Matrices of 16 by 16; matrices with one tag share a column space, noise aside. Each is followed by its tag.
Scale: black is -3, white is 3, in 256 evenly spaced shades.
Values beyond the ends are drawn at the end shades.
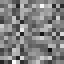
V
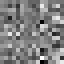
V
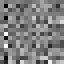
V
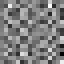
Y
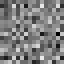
V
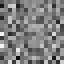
V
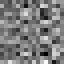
Y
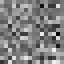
V
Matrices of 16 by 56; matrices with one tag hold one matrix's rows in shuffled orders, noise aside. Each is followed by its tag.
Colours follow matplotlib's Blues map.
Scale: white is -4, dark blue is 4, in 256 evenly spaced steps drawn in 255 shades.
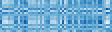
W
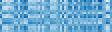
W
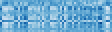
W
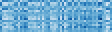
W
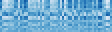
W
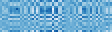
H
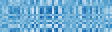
H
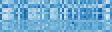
W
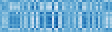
H
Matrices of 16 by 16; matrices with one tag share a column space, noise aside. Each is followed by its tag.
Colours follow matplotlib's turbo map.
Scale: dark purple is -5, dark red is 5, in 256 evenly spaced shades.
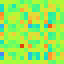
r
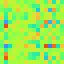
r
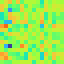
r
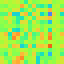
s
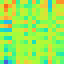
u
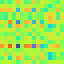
r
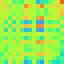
u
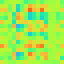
r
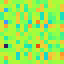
r
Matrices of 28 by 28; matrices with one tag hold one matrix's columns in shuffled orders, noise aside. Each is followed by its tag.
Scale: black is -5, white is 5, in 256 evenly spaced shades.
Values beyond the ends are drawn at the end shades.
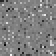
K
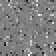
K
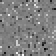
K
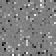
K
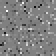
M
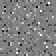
M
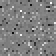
M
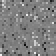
K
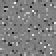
M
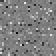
M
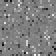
K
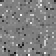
K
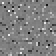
M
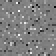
M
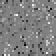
K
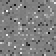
M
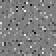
M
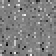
K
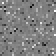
M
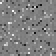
M
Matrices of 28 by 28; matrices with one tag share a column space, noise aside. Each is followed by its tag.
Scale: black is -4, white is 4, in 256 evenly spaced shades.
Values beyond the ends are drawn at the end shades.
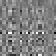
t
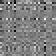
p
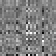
t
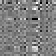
p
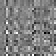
t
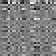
p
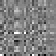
t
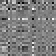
p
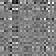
p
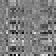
t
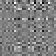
p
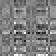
t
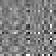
t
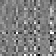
t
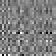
t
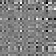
p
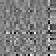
t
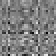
t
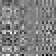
t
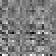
t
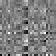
t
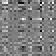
p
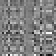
t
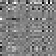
p
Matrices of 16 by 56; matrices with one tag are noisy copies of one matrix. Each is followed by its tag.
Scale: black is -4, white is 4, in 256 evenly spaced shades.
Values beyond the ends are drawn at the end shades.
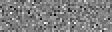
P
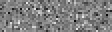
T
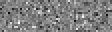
T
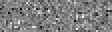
T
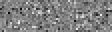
T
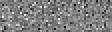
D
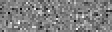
T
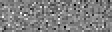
D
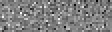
D
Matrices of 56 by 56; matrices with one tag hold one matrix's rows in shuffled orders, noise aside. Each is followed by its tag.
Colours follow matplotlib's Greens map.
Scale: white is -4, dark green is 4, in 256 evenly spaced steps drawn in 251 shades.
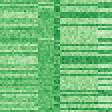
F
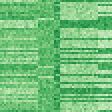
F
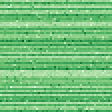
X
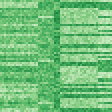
F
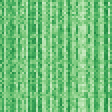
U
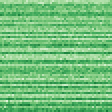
X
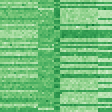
F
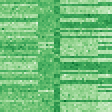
F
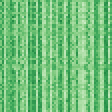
U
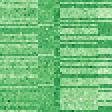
F
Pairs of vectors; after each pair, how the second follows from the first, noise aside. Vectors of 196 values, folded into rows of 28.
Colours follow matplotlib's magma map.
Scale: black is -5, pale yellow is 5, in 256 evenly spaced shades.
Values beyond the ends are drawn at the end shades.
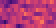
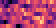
scaled up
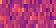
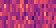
shuffled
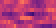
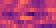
copied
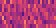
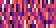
scaled up
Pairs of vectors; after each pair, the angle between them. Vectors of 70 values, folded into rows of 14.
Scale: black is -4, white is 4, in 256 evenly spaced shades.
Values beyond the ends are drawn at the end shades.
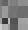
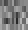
partly aligned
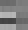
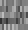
partly aligned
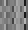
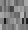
orthogonal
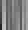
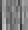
nearly parallel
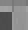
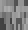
partly aligned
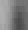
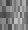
partly opposed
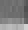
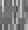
orthogonal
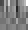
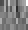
nearly parallel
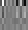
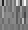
nearly opposite
